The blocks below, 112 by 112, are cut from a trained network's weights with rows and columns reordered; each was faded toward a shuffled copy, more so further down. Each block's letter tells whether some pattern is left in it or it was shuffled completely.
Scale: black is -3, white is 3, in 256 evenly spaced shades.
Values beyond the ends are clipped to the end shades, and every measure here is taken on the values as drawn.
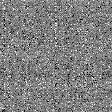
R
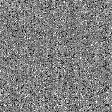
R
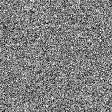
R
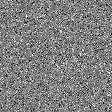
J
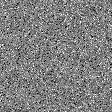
J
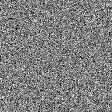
J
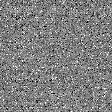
R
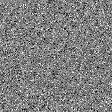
R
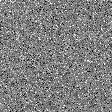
J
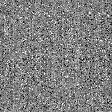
R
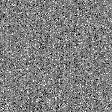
R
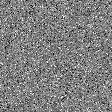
J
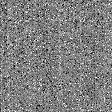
R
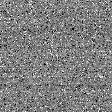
R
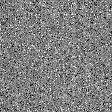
R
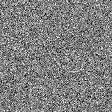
R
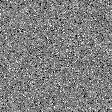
J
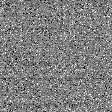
R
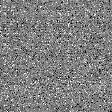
R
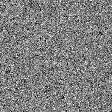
J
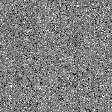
R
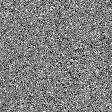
J
